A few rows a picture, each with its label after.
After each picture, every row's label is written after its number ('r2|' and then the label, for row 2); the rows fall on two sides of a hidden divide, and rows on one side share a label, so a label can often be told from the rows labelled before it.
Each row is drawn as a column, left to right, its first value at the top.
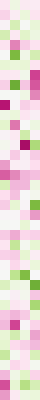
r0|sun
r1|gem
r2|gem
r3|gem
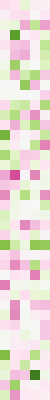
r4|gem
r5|gem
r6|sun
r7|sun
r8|gem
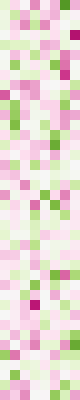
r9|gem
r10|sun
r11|sun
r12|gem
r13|sun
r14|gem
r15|gem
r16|sun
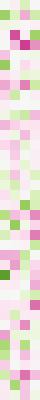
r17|gem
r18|gem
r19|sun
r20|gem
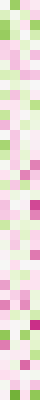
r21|gem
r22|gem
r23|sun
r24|gem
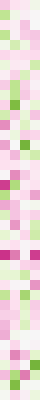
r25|gem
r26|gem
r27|sun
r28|gem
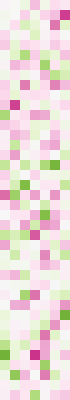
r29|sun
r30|sun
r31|sun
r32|gem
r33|gem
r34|sun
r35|sun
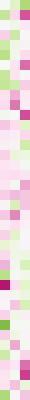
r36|gem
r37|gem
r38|sun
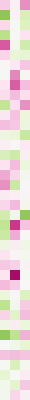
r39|gem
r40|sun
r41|sun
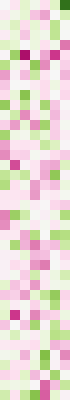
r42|gem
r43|gem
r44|gem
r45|gem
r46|sun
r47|gem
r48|gem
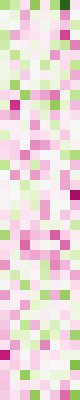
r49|gem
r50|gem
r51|sun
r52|gem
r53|gem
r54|gem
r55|sun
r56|gem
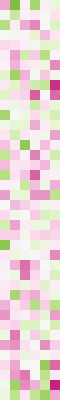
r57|gem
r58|gem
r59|sun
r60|gem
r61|gem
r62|sun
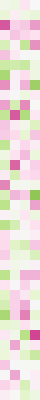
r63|sun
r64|gem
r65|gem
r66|sun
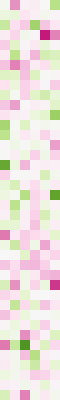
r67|gem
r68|sun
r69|sun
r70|gem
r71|sun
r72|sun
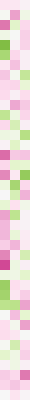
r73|sun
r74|sun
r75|gem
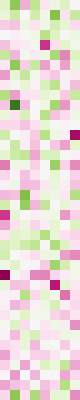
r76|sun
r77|gem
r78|sun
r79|gem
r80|sun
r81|gem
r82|gem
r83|sun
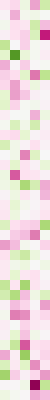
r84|sun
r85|sun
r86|gem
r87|sun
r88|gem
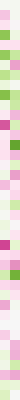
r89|gem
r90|gem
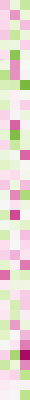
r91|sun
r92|gem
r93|gem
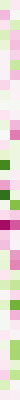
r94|sun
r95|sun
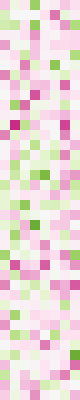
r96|sun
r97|gem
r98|sun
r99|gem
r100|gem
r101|gem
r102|gem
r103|sun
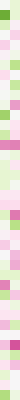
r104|gem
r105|gem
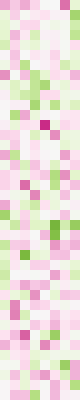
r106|gem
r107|sun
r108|sun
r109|gem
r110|gem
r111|sun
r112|gem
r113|gem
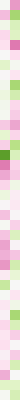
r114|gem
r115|gem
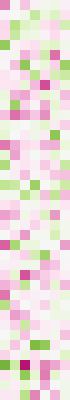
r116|sun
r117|gem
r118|gem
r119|sun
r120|sun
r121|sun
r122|gem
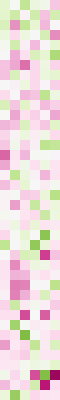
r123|gem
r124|gem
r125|gem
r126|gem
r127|sun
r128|sun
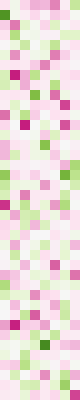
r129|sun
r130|sun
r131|gem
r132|sun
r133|sun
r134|gem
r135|gem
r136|sun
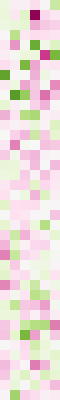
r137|gem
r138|gem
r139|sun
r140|sun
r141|sun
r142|sun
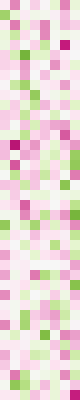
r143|gem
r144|gem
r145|gem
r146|sun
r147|sun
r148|gem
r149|sun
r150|sun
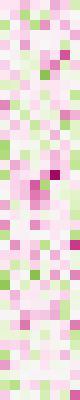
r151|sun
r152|gem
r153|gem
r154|gem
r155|gem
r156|sun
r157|sun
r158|sun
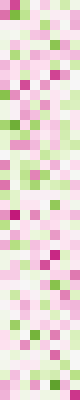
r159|sun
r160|sun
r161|gem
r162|sun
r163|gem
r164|gem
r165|sun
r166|sun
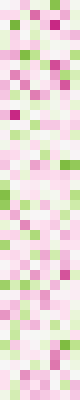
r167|sun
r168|gem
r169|sun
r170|sun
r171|sun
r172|sun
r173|sun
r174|sun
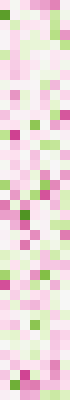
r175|gem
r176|gem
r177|sun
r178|sun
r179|gem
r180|gem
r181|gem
